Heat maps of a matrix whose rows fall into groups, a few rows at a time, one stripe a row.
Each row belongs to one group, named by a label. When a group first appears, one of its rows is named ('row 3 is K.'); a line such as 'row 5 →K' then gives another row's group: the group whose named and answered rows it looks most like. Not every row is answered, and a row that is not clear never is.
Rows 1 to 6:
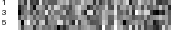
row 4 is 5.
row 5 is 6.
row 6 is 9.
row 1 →6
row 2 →5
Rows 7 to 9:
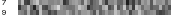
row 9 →6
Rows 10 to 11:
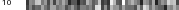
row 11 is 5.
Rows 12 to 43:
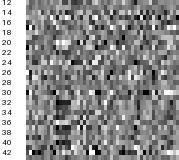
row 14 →9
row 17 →5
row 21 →5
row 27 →9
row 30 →5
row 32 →6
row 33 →6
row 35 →6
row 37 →6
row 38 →6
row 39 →5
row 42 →5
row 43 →9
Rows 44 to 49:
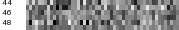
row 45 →6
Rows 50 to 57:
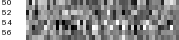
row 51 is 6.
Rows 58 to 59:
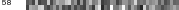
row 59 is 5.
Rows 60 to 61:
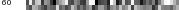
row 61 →9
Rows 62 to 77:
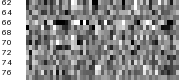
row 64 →9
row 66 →6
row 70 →9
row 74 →9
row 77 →6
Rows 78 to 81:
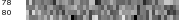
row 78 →5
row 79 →6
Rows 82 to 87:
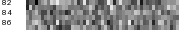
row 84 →9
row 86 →9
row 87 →6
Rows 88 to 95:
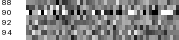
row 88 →6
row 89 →5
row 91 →6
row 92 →9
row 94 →9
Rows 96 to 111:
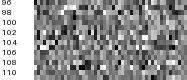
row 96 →5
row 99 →9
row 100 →9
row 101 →6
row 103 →9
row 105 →9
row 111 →5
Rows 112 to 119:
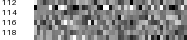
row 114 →6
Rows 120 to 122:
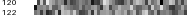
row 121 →5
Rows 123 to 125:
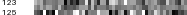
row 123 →6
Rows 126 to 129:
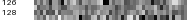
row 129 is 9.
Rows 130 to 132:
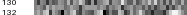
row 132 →5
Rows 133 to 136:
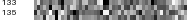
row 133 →5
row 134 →5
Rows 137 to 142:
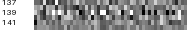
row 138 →6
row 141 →5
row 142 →9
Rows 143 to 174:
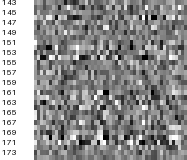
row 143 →6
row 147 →6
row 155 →9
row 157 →6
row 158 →6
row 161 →5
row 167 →9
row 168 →5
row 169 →5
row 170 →5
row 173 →5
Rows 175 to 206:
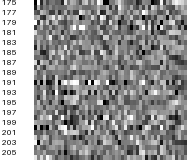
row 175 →5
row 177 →9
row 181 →5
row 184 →5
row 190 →6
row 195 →5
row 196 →6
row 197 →6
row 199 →6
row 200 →5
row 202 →9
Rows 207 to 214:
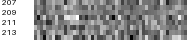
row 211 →5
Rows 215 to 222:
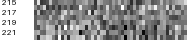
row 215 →5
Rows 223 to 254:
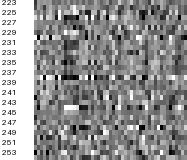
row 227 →6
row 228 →9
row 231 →6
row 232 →6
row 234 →6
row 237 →6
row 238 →6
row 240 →6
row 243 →9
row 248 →9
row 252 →9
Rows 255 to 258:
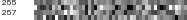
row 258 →6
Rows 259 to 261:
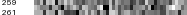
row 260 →5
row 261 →6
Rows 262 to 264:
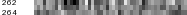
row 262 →6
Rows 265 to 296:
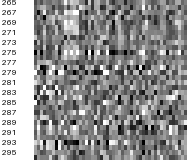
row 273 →5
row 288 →9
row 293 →6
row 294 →6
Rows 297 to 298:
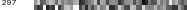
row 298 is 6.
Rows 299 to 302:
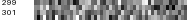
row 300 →9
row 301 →9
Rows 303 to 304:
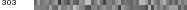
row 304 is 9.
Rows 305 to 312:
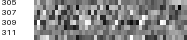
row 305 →5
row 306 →6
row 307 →6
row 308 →9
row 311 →5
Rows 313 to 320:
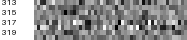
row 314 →9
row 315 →6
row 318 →9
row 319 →6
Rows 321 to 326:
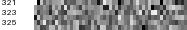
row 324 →5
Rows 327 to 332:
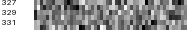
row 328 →6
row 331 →5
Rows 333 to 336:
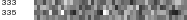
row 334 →9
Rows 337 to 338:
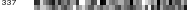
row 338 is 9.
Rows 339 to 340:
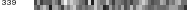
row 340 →5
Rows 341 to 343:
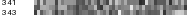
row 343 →5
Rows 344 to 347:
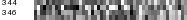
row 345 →6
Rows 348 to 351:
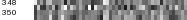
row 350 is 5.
